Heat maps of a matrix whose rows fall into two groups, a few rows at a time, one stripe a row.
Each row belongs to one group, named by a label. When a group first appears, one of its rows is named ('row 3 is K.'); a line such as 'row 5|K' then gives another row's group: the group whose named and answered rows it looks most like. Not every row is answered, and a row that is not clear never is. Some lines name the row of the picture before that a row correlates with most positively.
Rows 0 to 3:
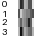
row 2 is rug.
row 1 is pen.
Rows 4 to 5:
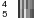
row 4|pen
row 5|pen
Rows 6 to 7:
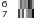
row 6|rug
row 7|pen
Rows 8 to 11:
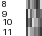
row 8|rug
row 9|pen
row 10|pen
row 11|pen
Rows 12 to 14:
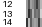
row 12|rug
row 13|rug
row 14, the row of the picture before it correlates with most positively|9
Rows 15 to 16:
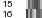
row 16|pen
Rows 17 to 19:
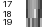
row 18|pen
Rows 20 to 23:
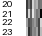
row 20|pen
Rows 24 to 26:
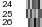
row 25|pen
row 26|rug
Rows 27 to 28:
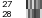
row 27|pen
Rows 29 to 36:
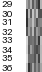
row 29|rug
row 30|pen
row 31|pen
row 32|pen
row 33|rug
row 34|rug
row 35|rug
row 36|rug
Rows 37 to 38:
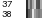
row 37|pen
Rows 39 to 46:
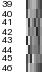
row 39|pen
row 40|pen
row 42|rug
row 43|pen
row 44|rug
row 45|pen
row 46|pen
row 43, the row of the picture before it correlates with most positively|37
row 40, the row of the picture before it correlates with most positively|37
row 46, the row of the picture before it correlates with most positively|37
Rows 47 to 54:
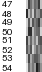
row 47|rug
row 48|pen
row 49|rug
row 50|rug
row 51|pen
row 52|pen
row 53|rug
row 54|rug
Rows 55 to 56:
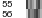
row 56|rug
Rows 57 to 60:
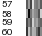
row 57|pen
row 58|rug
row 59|pen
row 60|pen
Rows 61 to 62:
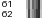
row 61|rug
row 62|rug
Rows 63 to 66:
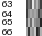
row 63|pen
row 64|pen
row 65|pen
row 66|rug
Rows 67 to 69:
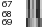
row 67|rug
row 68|rug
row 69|pen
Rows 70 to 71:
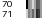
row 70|pen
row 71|rug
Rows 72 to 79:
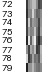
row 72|pen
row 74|pen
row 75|pen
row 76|pen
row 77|rug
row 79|pen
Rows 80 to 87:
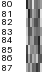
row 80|pen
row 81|rug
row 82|rug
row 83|rug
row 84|rug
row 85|pen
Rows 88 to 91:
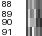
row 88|pen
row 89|pen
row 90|pen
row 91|pen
